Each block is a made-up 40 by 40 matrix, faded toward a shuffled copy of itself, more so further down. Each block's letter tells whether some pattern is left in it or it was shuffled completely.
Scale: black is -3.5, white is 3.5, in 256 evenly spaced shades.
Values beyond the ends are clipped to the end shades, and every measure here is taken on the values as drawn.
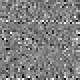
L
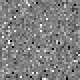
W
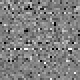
L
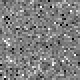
W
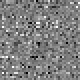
L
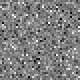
W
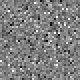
W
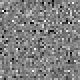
L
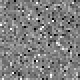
W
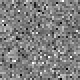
W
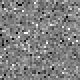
W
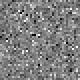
W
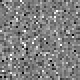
W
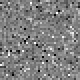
W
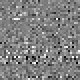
L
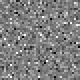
W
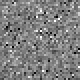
W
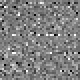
L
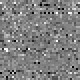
L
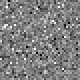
W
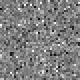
W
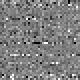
L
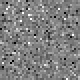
W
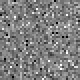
W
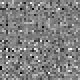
L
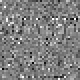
L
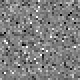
W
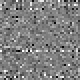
L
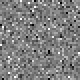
W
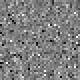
W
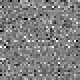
L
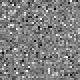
W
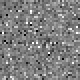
W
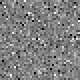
W
